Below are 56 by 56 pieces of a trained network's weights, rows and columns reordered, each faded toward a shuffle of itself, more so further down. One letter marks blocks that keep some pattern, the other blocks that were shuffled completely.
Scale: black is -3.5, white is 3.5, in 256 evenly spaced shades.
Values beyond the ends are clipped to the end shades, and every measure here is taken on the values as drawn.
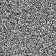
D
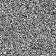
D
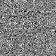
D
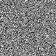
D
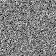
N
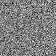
D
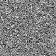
D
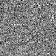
D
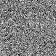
N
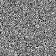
D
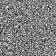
D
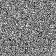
N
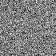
N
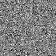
D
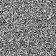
N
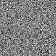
D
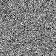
N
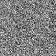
D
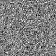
D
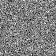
N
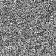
D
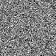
D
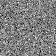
N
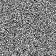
N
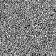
D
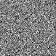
D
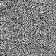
D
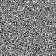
D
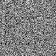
D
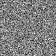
N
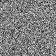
N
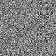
D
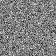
N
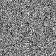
D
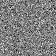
N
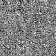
D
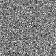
D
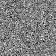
N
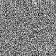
D
